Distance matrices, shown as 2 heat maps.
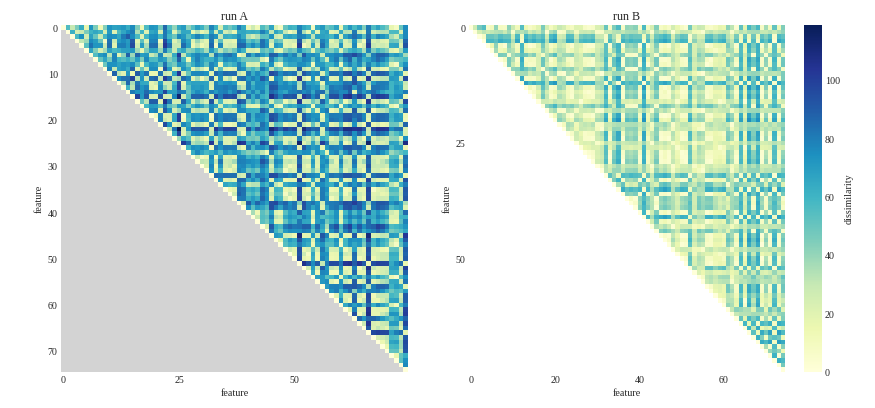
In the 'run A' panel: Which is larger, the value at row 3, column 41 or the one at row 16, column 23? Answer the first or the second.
the second
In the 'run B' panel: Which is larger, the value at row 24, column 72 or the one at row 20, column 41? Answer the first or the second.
the second
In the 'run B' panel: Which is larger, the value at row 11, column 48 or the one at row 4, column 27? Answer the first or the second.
the first
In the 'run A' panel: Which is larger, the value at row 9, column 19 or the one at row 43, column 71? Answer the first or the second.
the first
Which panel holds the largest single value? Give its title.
run A
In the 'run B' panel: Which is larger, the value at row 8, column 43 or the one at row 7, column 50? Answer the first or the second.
the first
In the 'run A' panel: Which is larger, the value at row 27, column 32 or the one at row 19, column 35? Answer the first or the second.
the second
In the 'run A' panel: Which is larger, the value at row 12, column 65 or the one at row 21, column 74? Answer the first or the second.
the second
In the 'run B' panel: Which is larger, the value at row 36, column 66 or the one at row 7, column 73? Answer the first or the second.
the first
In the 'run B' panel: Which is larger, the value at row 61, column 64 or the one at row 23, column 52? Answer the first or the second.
the second
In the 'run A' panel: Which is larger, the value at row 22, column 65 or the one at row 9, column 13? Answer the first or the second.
the first
